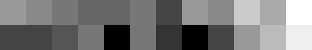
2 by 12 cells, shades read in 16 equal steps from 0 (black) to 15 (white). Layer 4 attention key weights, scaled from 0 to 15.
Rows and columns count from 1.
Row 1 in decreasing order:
15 12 10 9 9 8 8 7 7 6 6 4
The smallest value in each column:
4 4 5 6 0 7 3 0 4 9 10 14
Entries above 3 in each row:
12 9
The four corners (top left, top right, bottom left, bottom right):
9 15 4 14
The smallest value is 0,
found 2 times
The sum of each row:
101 68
